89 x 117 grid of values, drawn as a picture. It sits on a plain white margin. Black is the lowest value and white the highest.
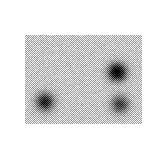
Ninth with the lowest average: middle right. Dips: three. Average level on the scale: 70%. Slope: none. Odd rows or columns: none.
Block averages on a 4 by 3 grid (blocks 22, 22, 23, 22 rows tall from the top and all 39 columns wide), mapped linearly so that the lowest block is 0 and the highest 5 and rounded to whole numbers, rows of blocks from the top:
5 5 5 / 5 5 0 / 3 5 3 / 3 5 3
